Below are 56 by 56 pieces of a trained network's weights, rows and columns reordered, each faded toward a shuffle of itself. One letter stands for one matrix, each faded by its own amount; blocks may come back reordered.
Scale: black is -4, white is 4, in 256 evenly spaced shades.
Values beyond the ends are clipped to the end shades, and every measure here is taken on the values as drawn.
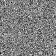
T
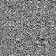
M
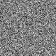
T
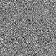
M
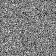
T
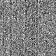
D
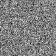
T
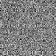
M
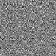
M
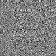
M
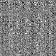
D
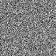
T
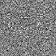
M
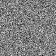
T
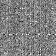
D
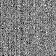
D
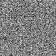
T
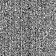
D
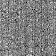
D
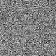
M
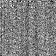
D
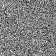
T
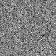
T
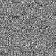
M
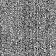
D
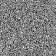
T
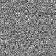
M
